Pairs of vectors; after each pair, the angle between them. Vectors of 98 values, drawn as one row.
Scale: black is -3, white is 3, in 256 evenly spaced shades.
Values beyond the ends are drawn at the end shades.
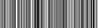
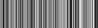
partly opposed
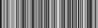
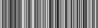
nearly opposite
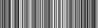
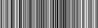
nearly opposite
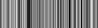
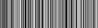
orthogonal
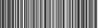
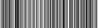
partly aligned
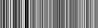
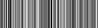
orthogonal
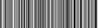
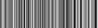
nearly parallel
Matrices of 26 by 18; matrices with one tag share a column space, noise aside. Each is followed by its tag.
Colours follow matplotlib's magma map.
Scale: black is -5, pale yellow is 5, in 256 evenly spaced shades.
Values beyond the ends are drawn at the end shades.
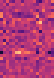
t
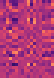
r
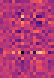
t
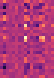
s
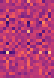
t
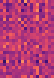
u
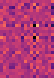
s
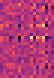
s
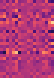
t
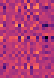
s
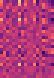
r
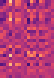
r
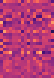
t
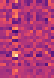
r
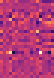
t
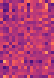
u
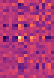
s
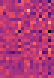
t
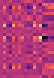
s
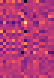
t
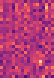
u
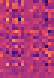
r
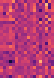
u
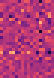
t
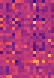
u
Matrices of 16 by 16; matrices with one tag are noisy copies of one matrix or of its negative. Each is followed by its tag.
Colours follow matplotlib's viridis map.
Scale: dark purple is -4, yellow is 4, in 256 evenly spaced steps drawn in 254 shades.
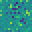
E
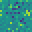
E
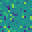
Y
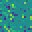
Y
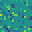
Y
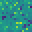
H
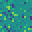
Y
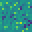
H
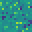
H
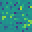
H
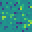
H
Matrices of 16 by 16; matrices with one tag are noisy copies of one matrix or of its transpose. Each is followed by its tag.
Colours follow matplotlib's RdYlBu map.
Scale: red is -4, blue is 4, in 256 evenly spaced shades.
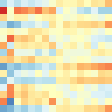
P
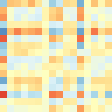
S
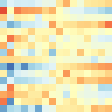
P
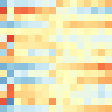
P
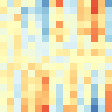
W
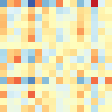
S
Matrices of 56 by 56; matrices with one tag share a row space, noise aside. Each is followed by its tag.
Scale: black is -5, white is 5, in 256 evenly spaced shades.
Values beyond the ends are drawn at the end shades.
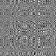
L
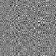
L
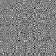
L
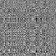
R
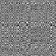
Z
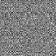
Z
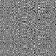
L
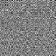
Z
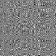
L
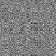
Z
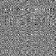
Z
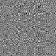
L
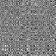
Z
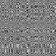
Z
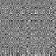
Z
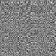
Z
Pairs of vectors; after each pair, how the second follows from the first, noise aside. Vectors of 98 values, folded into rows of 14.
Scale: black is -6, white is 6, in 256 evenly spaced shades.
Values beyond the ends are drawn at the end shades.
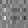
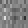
copied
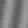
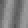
copied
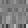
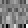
scaled up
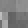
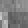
copied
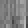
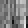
scaled up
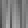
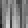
scaled up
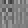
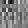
scaled up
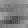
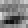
scaled up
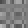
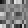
scaled up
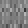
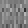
copied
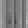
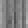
copied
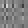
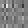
copied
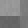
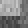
scaled up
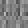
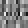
scaled up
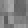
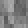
copied
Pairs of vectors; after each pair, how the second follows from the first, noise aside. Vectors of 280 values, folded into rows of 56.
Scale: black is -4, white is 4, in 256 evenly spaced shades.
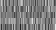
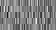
shuffled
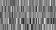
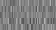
shrunk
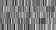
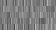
shrunk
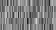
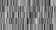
copied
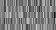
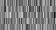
copied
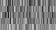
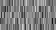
shuffled
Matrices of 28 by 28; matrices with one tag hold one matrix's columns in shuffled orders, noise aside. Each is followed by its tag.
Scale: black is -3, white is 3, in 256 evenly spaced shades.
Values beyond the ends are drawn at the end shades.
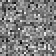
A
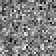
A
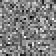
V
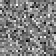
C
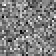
C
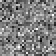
A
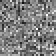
A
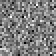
C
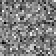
A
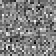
A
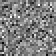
C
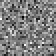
V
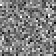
C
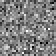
A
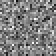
V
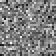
V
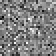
V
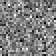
C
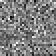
V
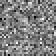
V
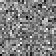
V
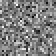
C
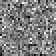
V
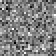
A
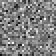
V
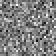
C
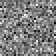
C
